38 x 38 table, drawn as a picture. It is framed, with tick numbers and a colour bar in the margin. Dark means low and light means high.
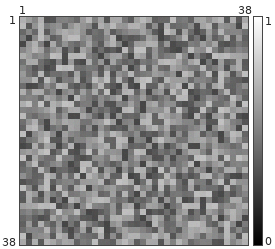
Symmetry: a half turn. Slope: none. Grain: fine. Stripes: none. Odd rows or columns: none. Histogram: flat. Seam: none.
